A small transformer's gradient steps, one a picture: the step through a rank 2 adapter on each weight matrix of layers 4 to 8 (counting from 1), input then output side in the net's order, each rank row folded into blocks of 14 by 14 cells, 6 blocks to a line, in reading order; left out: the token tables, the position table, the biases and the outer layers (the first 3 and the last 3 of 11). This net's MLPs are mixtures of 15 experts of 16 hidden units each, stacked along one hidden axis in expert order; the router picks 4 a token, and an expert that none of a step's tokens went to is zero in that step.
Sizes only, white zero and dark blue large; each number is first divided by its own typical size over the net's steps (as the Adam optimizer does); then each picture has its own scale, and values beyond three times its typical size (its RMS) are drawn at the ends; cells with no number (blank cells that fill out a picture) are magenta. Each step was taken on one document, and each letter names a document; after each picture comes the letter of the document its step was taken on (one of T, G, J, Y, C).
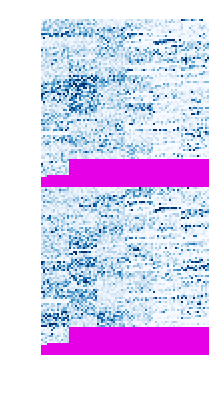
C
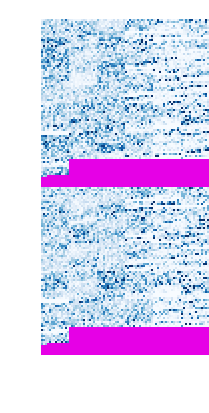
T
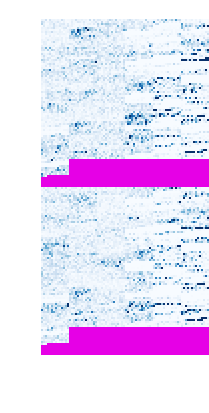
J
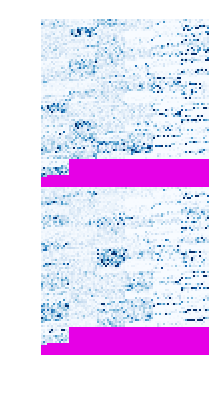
J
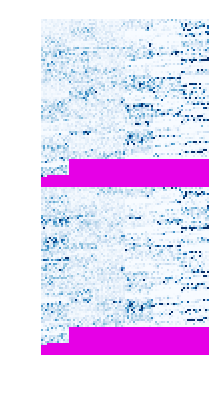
J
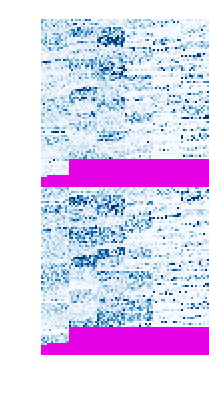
C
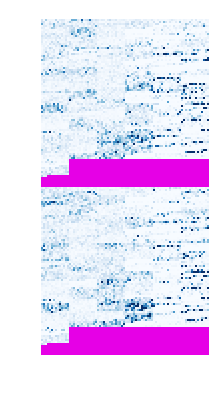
J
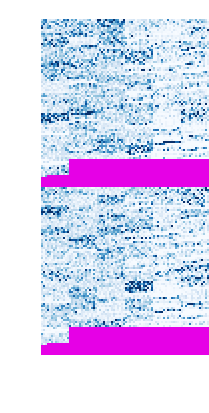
C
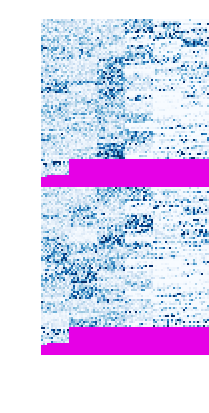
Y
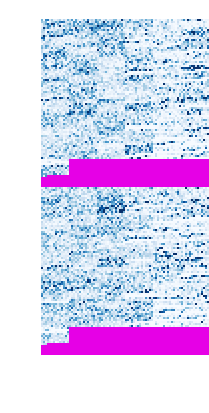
C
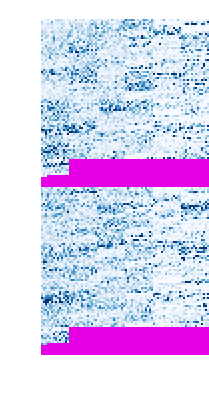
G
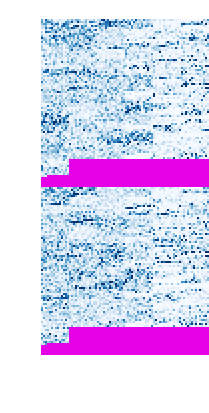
G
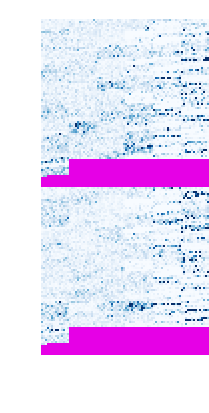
J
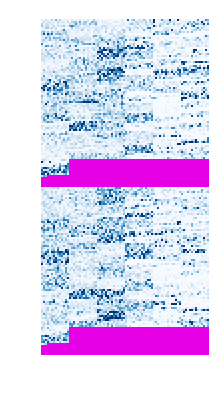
Y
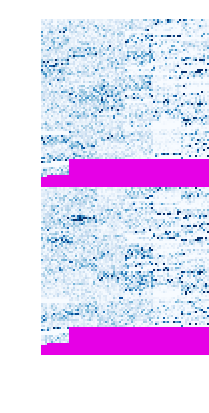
T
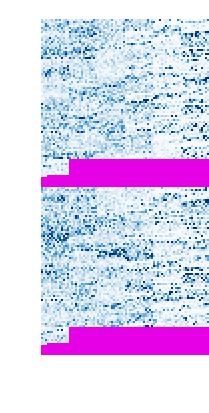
G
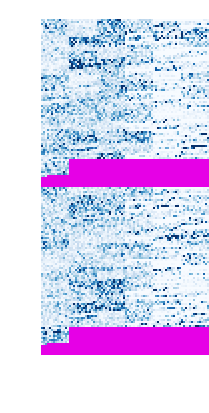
Y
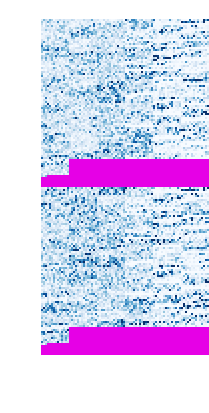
G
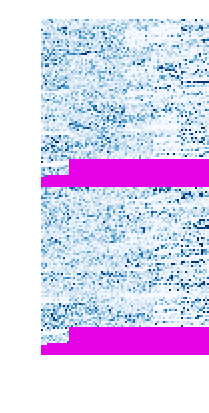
T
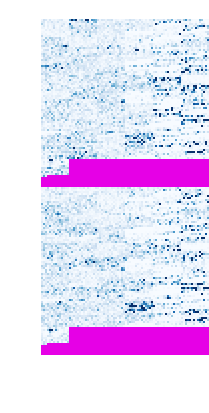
J
